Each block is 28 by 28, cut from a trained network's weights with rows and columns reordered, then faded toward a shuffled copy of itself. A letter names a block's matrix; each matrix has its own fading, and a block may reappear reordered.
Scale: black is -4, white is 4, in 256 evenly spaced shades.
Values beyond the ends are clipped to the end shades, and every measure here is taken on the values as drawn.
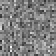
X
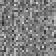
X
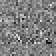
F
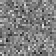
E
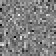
E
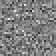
F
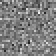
F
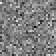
E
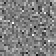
E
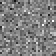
E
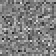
F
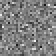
F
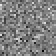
E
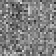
X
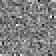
F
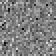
E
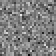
F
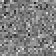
E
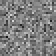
X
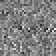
F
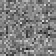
X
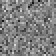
E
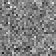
F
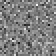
E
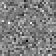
E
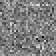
F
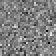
E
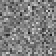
X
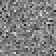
E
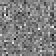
E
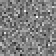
E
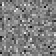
E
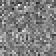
X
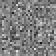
X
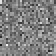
X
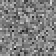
E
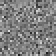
X
